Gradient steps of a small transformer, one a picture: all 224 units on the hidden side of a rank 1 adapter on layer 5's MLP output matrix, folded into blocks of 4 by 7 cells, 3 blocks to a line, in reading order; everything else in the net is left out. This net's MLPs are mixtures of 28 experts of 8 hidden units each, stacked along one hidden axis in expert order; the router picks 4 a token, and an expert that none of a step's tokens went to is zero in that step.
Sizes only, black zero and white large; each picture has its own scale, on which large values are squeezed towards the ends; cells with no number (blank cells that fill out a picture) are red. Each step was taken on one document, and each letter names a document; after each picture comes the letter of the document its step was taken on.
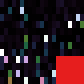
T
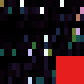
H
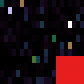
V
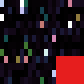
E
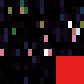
H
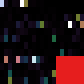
E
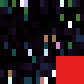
V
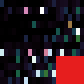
H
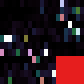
H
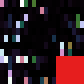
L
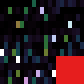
V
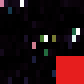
H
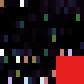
T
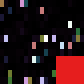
E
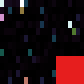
V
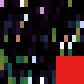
L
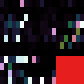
L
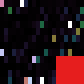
E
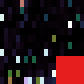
T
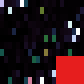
E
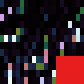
V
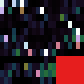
H
